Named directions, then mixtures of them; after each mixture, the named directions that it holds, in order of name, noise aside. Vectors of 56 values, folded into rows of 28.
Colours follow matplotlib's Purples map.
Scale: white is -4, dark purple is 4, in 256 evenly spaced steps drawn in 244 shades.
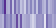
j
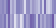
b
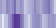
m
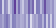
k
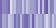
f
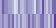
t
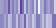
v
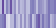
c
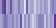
j, t, v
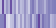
c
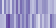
c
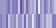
v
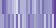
j, t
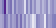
j, v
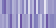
f, j, k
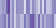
b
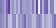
f, v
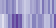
m, t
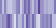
c, m, v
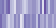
b, c, f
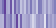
j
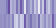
b, v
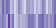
b, t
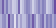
b, t, v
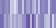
f, m, t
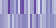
k, t, v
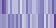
j, t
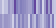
t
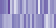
f, t, v
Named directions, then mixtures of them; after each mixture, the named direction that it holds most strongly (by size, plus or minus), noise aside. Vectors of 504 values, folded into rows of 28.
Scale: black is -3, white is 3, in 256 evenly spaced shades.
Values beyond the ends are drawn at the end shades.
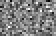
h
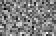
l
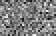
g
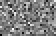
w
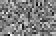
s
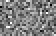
g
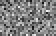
g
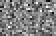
h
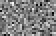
s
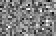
h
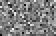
w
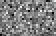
h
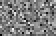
w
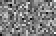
w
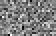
s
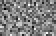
l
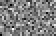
w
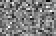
h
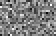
w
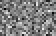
l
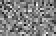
l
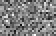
g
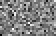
w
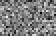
g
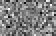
g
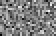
w
